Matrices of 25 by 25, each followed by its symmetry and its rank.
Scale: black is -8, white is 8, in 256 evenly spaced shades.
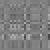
neither, rank two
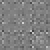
symmetric, rank three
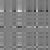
neither, rank one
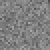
neither, full rank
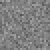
neither, full rank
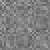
symmetric, rank three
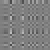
neither, rank one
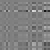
neither, rank one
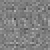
neither, rank five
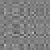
neither, rank two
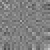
symmetric, rank three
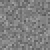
neither, full rank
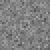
symmetric, full rank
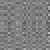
neither, rank two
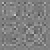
symmetric, rank three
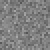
neither, full rank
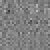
neither, rank five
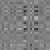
neither, rank two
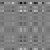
neither, rank one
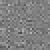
neither, rank five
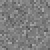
symmetric, full rank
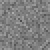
symmetric, full rank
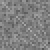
symmetric, full rank
